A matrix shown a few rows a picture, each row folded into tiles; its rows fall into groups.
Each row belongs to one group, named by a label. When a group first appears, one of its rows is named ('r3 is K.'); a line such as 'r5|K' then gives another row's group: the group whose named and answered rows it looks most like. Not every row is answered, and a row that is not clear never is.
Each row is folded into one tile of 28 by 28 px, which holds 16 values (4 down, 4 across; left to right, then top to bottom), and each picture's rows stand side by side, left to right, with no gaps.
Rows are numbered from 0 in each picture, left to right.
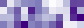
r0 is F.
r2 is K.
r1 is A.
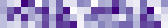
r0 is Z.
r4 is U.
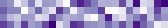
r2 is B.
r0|A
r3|U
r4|F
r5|K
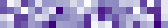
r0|U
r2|A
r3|K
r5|U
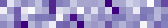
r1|K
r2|F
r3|F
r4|A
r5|B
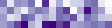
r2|A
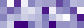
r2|U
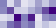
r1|K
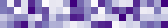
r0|B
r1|U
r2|K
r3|B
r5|F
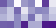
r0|F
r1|B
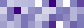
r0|Z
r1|B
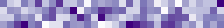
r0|F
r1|K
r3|K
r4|B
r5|A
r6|A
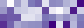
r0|A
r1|F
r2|F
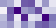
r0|Z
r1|U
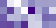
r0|A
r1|U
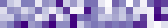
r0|F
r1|B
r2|U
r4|F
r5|K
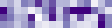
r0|A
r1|K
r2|Z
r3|U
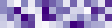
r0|Z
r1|K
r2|B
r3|Z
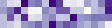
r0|Z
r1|F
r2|U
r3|K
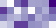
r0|B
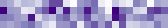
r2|Z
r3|A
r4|A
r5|Z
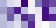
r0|Z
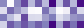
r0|B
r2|F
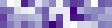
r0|A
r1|F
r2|K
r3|B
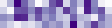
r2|U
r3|U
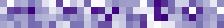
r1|A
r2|Z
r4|U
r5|K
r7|A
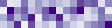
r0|Z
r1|K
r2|K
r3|F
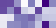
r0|U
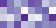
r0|U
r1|U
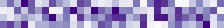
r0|F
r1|U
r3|Z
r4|A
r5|K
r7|A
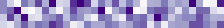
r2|K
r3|U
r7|A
